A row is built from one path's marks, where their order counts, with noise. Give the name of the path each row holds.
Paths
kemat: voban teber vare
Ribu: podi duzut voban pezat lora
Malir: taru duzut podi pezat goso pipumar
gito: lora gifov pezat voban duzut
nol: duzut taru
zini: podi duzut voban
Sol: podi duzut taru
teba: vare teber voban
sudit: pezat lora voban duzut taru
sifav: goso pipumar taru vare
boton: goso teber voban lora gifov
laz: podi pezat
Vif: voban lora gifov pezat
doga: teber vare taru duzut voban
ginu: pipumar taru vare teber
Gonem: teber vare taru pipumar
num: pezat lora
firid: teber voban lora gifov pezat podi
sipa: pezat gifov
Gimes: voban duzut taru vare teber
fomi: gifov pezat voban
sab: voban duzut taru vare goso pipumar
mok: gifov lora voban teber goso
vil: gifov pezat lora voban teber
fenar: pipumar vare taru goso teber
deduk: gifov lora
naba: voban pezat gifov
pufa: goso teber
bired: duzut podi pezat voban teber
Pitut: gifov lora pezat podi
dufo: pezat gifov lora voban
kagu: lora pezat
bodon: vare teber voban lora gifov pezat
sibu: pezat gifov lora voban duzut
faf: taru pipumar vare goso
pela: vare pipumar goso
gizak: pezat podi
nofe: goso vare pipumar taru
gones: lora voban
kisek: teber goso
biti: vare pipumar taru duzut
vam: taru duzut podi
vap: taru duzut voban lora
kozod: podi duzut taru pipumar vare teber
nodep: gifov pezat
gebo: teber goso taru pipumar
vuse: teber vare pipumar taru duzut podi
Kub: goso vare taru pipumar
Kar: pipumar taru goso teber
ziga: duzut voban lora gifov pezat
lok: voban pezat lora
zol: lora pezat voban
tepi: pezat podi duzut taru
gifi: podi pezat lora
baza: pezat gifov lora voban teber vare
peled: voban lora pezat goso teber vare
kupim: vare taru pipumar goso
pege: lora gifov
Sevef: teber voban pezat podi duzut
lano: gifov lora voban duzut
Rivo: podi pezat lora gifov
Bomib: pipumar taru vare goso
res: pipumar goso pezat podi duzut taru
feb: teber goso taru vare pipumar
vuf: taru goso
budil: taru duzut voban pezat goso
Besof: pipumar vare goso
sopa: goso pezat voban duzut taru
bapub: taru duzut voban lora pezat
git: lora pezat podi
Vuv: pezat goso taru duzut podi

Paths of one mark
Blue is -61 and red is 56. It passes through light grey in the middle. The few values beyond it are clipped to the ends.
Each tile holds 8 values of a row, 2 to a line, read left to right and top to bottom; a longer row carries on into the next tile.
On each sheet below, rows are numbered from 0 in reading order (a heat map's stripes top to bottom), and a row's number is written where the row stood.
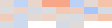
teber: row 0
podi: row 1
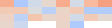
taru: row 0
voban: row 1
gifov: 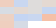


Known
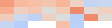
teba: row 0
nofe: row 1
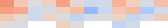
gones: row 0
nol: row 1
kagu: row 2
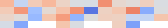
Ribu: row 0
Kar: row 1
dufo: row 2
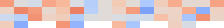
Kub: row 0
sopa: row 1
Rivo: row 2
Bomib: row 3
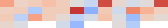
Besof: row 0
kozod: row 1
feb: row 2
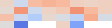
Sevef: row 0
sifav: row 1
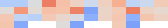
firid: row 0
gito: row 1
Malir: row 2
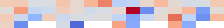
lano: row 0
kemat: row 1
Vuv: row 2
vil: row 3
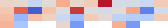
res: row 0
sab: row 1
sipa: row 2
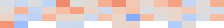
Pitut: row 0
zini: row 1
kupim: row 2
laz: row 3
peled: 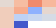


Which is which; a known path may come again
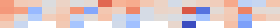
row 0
zol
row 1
ginu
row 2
biti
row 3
sibu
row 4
Malir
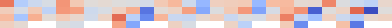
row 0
vuf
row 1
gones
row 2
vil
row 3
Sol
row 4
pege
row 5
bired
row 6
tepi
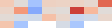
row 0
Rivo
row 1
doga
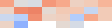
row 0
Kub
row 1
Besof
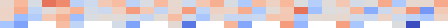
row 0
bodon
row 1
budil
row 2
vap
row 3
Sevef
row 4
gizak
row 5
sopa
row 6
naba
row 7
baza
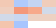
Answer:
vam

